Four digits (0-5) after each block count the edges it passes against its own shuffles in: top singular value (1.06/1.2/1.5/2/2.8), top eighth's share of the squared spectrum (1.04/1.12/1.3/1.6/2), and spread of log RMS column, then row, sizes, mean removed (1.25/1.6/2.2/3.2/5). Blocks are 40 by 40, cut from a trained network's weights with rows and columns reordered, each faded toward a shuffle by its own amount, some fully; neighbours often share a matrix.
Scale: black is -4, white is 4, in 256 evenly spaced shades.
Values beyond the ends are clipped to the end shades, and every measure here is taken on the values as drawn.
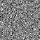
3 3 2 0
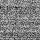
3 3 0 0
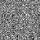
3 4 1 1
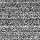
3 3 0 2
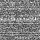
3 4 0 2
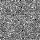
1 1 0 0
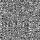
3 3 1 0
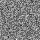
0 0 0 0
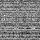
4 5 0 2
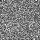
0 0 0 0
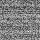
3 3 0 0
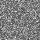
0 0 0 0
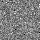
0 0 0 0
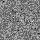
0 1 0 0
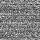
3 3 0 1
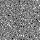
3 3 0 1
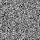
2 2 0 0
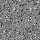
0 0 0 0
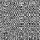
4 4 2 2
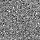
1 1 0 0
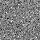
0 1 0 0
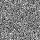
2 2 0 0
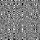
4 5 2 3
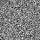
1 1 1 0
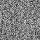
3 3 0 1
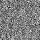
0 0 0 0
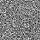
3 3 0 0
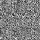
3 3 1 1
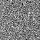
1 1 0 0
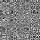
3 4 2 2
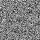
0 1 0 0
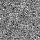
2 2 0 0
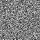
2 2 0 0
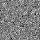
2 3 0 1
